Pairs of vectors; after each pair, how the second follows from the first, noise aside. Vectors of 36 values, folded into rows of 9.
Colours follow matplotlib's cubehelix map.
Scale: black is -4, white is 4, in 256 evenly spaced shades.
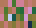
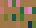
partly zeroed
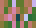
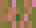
shrunk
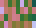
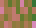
shrunk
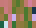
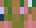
reversed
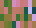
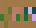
partly zeroed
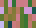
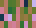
reversed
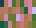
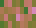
shrunk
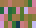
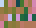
reversed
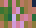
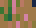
partly zeroed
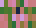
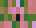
reversed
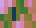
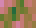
shrunk
